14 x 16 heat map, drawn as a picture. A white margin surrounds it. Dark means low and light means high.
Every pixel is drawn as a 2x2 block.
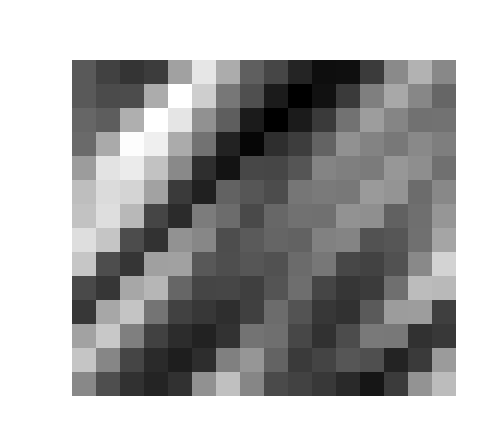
Overall the values sit about 40% of the way up the scale. The centre is the smoothest part. The ninth with the lowest average is the top middle. The top left is the ninth with the highest average. Neither half mirrors the other. The grain runs diagonally up to the right.
